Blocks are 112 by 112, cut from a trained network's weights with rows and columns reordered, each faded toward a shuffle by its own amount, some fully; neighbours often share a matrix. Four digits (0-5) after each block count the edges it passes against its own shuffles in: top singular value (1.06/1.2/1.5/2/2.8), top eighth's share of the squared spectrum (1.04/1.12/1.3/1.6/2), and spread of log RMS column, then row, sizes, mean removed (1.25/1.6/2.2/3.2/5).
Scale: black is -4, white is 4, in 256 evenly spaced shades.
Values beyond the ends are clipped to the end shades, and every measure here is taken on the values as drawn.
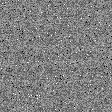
0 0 0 0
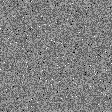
0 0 0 0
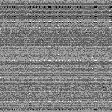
5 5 2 3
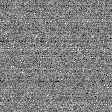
3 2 0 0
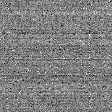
3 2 1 1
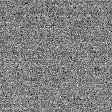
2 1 0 0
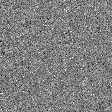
0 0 0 0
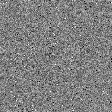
3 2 1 1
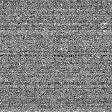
4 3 1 1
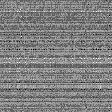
5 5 2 3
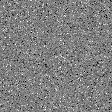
0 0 0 0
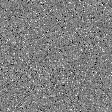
0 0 0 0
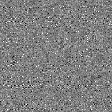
4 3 1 3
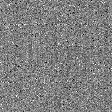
3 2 0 2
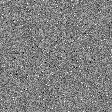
1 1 0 0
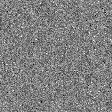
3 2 0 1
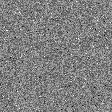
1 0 0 0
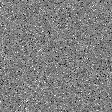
1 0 0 0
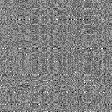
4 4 0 3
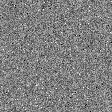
2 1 0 0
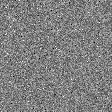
2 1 0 0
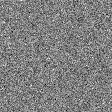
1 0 0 0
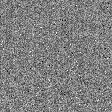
2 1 0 0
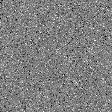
2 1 0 0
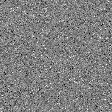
3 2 0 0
